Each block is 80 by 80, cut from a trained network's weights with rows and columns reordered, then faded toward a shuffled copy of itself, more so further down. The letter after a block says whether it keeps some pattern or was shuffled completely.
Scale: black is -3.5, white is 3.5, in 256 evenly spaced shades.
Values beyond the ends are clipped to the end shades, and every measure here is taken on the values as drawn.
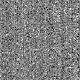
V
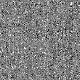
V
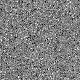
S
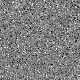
S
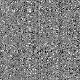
V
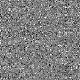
V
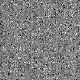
V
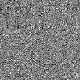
V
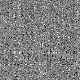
V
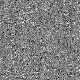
V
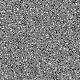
S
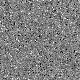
S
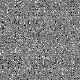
V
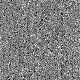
V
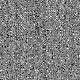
V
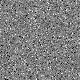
S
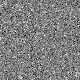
S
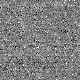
V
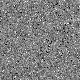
S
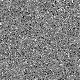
S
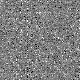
V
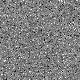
S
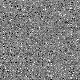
V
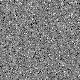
S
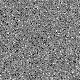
S
